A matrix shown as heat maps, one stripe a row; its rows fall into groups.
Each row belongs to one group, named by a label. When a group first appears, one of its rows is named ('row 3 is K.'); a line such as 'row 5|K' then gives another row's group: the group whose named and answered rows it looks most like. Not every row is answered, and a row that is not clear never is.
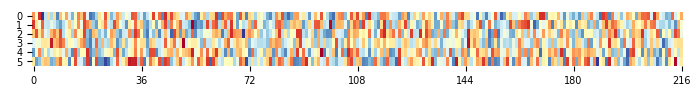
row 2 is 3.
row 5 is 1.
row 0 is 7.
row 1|7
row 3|3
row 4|1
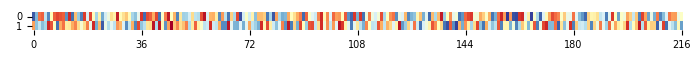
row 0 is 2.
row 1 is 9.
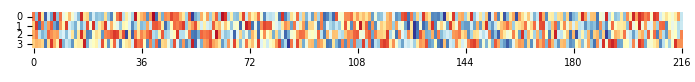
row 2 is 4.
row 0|7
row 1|9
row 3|3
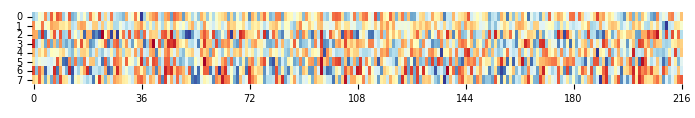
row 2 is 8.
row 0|2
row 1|3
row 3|7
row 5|2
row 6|7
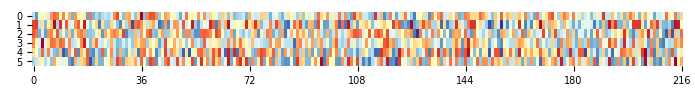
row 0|2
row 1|3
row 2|4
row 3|3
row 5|1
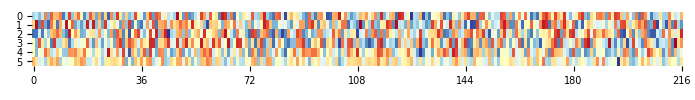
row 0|2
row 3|1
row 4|4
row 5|4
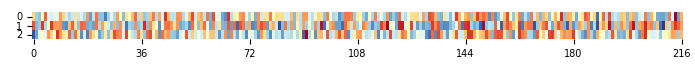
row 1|8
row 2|2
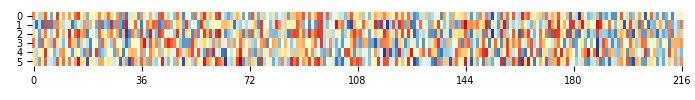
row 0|4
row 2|4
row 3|8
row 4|1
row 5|4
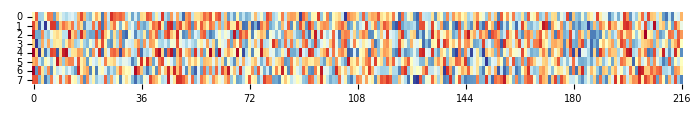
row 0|4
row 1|9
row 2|8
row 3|8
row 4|9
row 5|4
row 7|9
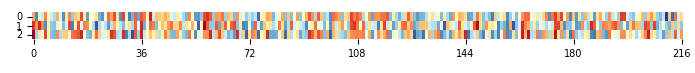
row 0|4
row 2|4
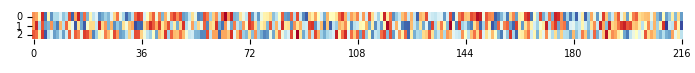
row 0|7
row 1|9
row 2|7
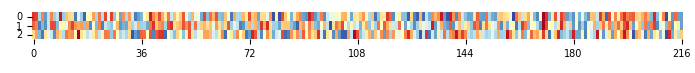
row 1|9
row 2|4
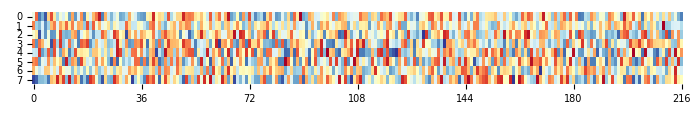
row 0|9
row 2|8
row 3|7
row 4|1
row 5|8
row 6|1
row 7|2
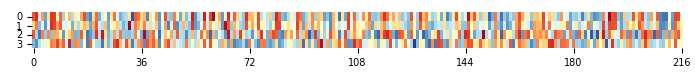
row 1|3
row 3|2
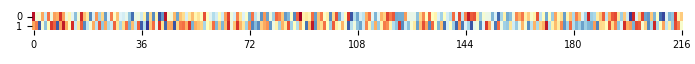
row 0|3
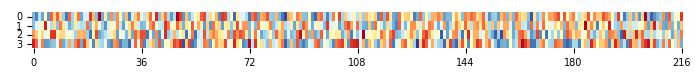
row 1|1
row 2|3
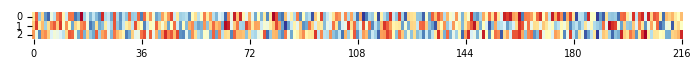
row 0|8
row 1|3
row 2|8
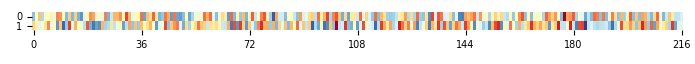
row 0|2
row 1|8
